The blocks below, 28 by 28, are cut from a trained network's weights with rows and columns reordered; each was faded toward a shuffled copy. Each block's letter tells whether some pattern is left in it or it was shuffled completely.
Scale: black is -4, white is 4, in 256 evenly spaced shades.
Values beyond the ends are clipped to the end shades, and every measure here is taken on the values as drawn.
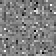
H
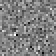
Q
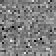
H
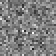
H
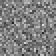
H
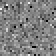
Q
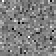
Q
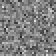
Q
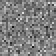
Q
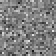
H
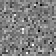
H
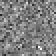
Q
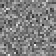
Q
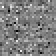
H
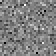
Q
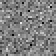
Q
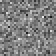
Q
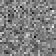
Q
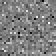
Q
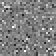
Q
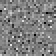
Q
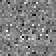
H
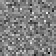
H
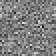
H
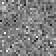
Q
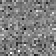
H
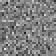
H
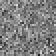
Q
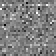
H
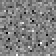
Q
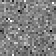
Q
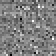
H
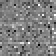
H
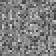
H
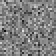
H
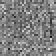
H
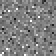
Q
